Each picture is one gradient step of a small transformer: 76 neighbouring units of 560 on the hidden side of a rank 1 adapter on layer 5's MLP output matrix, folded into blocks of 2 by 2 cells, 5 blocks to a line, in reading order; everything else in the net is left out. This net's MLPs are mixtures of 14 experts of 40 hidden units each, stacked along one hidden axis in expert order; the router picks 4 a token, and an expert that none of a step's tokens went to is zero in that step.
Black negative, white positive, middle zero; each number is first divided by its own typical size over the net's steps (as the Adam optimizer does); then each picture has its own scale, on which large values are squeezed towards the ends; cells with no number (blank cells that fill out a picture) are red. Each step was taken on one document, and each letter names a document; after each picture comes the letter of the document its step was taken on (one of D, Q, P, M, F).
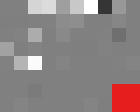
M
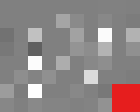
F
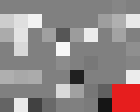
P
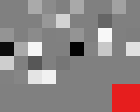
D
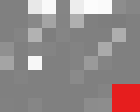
M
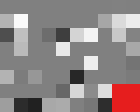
P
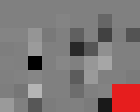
F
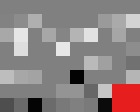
P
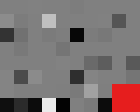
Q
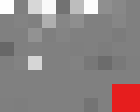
M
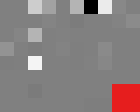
M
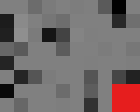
Q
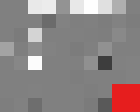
M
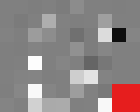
F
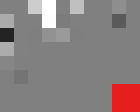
Q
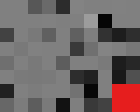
D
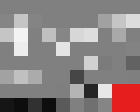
P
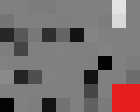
Q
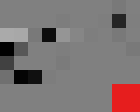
Q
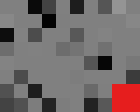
Q
